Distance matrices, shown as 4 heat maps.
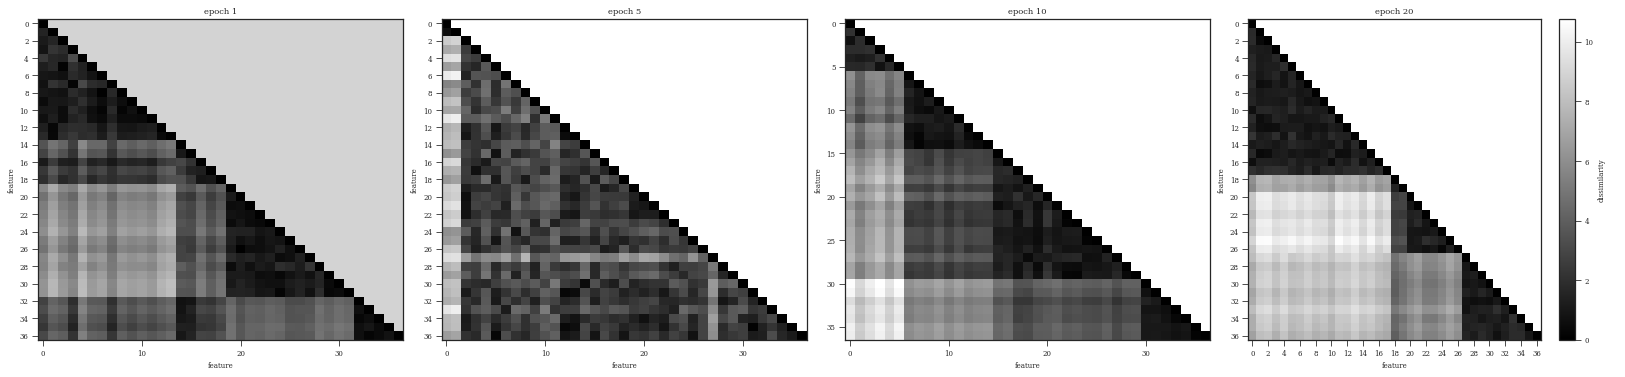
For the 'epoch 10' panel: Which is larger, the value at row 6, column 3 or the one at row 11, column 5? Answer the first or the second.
the first
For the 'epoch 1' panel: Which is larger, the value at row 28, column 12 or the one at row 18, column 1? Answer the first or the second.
the first
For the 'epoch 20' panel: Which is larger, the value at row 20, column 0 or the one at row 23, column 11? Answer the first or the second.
the second
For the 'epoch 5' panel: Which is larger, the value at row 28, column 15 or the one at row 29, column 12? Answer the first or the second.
the second
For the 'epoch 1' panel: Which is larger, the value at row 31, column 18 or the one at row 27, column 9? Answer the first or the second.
the second
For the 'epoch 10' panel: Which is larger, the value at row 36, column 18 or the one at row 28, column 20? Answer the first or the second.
the first
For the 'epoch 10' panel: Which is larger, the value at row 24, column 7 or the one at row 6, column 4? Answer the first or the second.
the second
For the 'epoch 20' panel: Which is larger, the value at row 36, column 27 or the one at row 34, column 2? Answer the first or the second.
the second
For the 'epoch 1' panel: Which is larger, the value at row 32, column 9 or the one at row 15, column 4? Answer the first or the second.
the second
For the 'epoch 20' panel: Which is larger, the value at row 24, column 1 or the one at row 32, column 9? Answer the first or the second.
the first
